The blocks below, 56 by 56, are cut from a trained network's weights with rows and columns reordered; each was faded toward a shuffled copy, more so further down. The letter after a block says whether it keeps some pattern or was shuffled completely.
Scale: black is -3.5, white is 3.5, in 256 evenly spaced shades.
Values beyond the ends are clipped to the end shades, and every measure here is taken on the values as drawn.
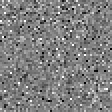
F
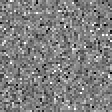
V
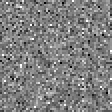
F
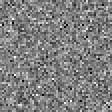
V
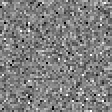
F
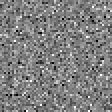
F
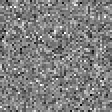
F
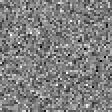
F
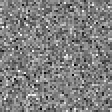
V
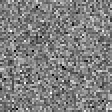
V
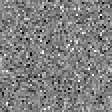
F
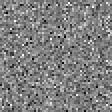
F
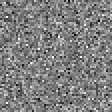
V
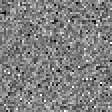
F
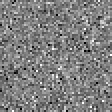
V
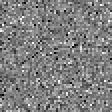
F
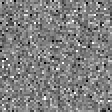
F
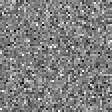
F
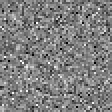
F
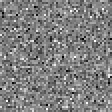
F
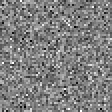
V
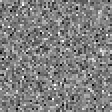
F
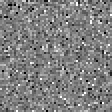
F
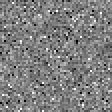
V
